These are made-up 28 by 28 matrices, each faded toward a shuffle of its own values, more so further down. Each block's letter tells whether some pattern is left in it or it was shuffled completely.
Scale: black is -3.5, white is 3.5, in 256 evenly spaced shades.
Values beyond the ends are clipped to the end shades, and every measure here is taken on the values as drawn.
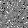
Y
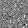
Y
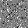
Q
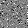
Y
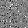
Q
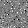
Y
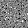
Y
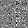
Q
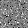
Y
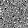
Y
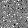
Y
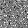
Y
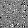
Q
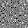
Q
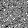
Y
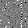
Q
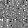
Q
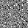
Q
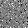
Y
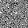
Y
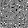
Q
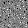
Y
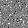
Y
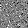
Y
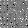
Q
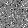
Y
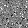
Y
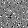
Y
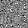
Q
